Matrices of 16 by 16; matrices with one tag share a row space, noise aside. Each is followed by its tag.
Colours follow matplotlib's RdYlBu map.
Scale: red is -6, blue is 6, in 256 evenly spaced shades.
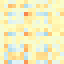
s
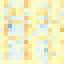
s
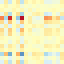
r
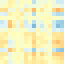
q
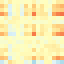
q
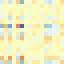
r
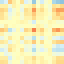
q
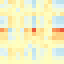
q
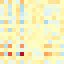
r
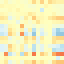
q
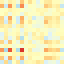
r
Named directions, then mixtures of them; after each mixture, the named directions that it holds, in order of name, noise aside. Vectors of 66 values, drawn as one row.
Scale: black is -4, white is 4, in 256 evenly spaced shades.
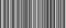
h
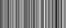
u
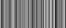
h, u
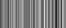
u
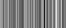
u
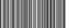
h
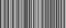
h, u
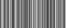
h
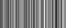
u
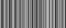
h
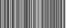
h, u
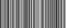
h, u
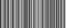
h, u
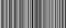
h, u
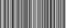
h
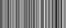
u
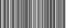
h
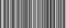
h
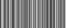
h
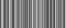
h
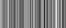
u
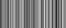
u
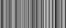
h, u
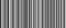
h, u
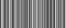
h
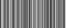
h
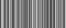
h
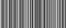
h, u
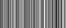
u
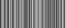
h, u
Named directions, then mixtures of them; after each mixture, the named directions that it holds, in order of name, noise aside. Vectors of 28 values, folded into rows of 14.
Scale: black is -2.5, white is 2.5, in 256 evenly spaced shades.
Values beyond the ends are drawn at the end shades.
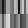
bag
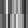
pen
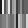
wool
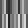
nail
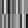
nail, wool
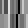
bag, pen, wool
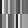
nail, wool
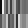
nail, wool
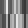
pen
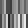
nail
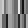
bag, nail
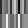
bag, nail, wool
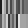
nail, wool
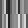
nail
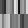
bag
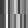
bag, nail, pen
